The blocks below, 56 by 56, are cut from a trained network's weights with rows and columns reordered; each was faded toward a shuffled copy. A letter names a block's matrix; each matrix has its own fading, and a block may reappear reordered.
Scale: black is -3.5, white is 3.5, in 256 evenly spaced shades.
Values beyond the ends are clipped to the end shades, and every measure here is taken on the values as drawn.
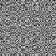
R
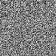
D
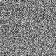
D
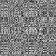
R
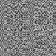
R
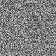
D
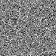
D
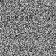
D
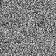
D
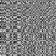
R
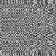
R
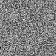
D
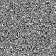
D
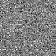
D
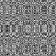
R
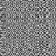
R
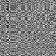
R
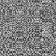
R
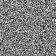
D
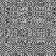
R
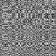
R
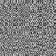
R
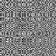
R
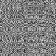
R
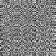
R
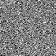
D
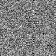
D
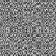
R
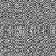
R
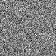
D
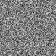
D
